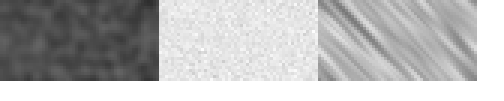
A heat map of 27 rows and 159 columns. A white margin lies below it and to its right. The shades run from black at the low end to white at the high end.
The table splits into one row of 3 panels. Panel 1,1: low, blotchy, faint in contrast. Panel 1,2: very high, fine-grained, faint in contrast. Panel 1,3: high, slanting down to the right.
